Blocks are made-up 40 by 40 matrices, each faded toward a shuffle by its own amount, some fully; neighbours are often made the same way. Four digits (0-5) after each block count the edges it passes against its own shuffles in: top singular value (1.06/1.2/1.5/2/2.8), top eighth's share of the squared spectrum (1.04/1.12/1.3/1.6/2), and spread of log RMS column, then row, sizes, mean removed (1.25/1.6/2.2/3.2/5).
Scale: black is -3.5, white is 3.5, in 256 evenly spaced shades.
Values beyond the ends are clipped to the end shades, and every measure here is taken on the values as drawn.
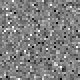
0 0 0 0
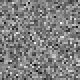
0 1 0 0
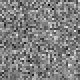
0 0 0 0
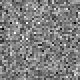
2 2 0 0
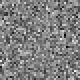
0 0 0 0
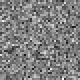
0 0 0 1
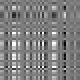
5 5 4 4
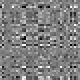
4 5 3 3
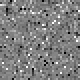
1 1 0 0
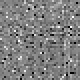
3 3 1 1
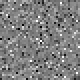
1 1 0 0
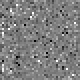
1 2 1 0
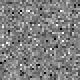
0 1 0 0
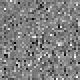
1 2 1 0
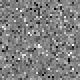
1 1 0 0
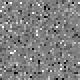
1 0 0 0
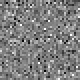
3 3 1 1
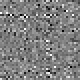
3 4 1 2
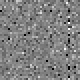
2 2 1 0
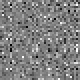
4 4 2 2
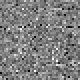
2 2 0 1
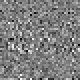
3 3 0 2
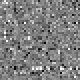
3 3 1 2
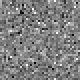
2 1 0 0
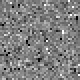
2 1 0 0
